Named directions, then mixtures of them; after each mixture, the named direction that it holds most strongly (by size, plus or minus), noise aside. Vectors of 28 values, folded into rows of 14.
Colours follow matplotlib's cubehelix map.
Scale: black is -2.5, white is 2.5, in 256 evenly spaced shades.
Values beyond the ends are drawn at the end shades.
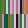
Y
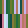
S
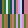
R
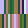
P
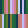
P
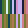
R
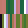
S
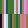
S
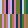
R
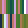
S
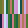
S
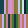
P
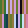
Y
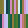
S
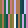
Y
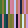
Y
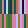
R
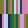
S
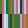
S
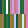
Y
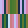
P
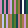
R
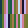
R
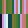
S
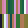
S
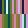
R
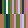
R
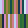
P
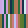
P
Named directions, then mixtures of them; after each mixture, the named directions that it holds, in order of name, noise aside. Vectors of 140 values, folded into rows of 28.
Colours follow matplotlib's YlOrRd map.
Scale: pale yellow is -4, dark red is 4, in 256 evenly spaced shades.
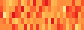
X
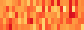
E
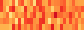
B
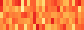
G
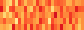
B, X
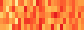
B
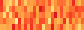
B, X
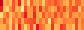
B, G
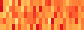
B, G, X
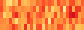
B, E, X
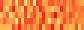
B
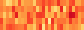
B, E, X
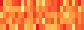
G
